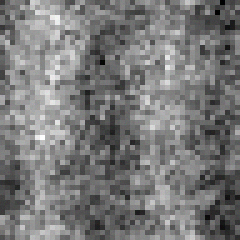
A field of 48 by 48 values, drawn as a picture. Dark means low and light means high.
Histogram: bell-shaped. Stripes: upright, repeating 2 times. Grain: blotchy. Odd rows or columns: none.
